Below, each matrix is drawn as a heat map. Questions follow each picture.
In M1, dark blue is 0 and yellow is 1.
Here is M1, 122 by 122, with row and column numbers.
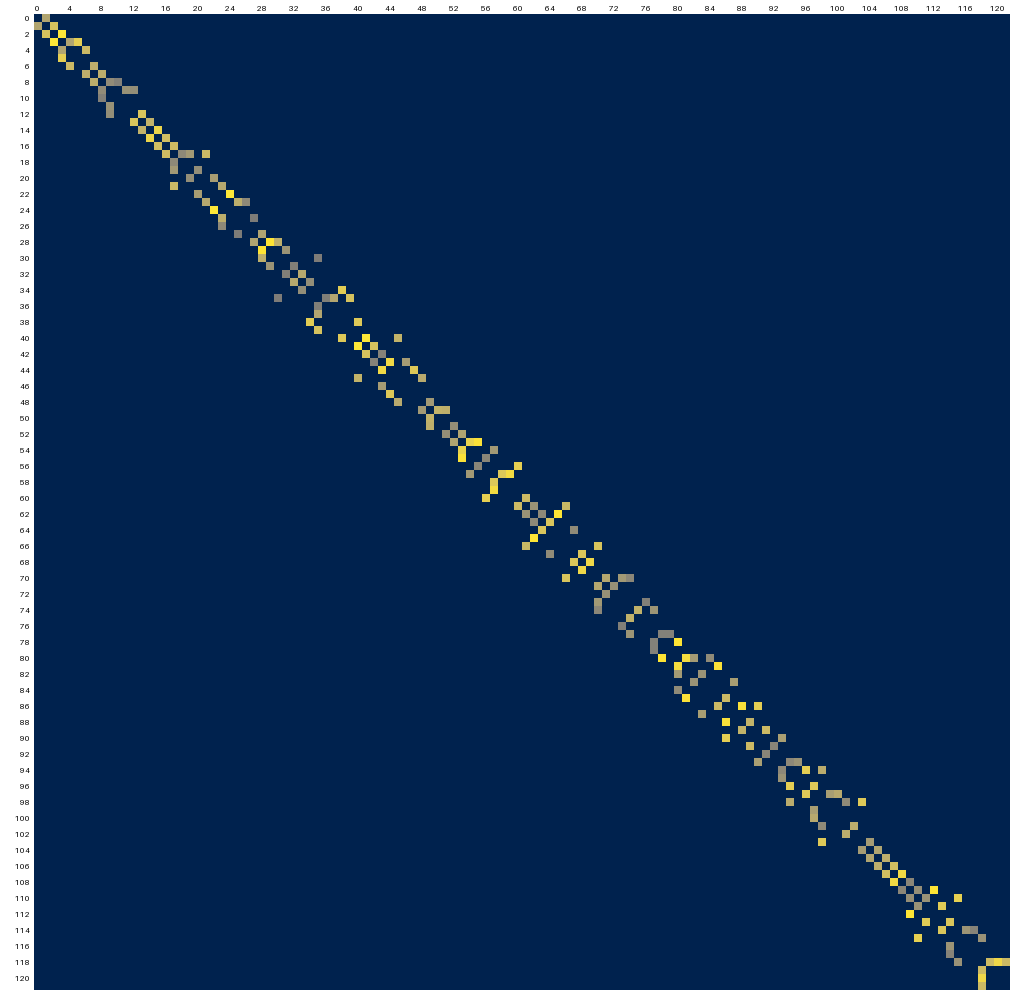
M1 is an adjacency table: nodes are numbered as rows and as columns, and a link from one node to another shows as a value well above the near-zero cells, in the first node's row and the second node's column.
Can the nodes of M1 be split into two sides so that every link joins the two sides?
yes
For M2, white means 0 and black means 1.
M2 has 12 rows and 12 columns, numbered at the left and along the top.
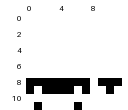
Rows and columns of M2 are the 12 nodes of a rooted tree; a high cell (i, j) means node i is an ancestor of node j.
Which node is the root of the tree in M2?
8
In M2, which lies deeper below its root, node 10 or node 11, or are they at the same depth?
node 10
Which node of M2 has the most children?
9
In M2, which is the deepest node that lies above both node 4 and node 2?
9
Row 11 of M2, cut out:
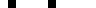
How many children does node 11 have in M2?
2
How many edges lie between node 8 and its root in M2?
0
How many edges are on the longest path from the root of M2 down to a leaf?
2
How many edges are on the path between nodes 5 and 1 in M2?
4
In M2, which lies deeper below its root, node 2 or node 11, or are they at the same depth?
node 2
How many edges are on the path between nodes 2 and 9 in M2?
1
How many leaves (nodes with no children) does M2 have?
9
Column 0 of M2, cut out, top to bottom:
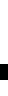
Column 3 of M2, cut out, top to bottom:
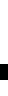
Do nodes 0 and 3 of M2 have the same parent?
yes
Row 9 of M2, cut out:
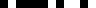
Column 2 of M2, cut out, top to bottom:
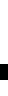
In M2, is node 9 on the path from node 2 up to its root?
yes
